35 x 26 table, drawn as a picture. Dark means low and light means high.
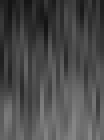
Slope: up to the bottom. Grain: streaks running down. Average level on the scale: 30%.
